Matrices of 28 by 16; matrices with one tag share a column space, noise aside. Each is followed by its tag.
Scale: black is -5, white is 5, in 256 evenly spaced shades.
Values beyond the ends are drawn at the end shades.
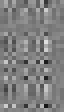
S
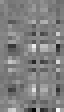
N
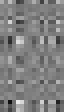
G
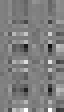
N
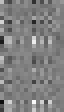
G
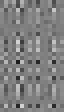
S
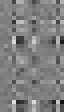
G
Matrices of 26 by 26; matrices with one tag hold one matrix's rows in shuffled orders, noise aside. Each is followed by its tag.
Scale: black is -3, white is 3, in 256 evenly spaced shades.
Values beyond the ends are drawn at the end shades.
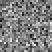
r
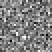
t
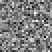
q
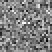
t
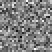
q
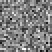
t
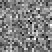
r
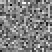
t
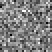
t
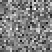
r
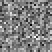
r
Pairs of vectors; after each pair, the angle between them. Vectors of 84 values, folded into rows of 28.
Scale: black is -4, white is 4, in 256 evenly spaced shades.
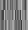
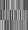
orthogonal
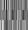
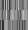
nearly opposite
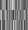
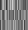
nearly parallel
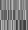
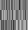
nearly opposite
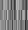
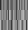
orthogonal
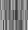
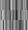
nearly parallel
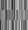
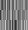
orthogonal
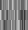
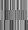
orthogonal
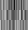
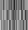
nearly parallel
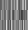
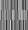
nearly opposite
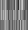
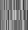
partly aligned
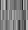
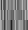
partly opposed
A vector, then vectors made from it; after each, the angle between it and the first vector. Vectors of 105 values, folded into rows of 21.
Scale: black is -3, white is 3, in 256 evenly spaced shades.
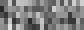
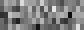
partly aligned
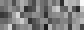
partly aligned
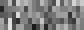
nearly parallel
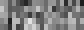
nearly opposite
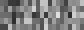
orthogonal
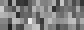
nearly opposite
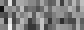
nearly parallel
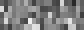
partly opposed
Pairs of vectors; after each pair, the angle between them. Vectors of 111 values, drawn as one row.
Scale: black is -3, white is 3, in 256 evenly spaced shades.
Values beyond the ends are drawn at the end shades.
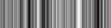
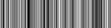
partly aligned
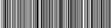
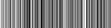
partly aligned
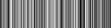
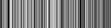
nearly parallel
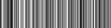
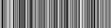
nearly opposite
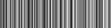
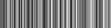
nearly parallel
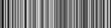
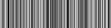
orthogonal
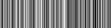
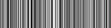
orthogonal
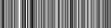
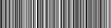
partly opposed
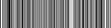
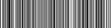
nearly parallel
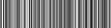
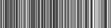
partly aligned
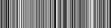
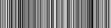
nearly opposite
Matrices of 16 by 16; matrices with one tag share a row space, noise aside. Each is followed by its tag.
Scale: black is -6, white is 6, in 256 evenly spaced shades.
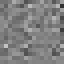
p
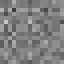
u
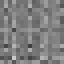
u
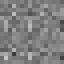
u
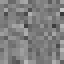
p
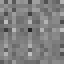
u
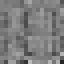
p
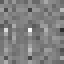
u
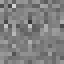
u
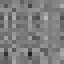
u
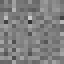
u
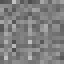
u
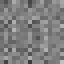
u
